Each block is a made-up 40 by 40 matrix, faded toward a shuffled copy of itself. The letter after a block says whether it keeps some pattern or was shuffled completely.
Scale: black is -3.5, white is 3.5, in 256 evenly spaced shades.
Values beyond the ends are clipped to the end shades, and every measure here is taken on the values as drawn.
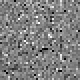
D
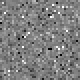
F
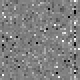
D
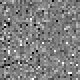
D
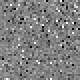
F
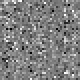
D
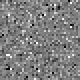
F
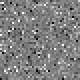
F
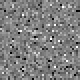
F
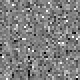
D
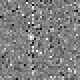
D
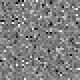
F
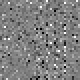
D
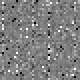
D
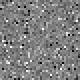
F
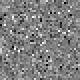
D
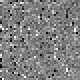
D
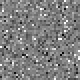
F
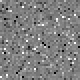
F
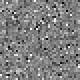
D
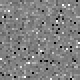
F
